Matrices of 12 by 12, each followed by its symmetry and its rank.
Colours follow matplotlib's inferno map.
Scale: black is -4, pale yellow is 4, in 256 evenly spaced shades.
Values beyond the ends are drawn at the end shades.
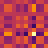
symmetric, rank one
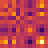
symmetric, rank two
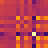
symmetric, rank two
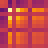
symmetric, rank one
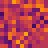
antisymmetric, full rank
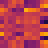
neither, rank two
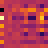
neither, rank two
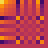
symmetric, rank one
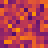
antisymmetric, full rank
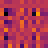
neither, rank two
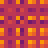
symmetric, rank one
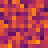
antisymmetric, full rank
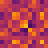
symmetric, rank two
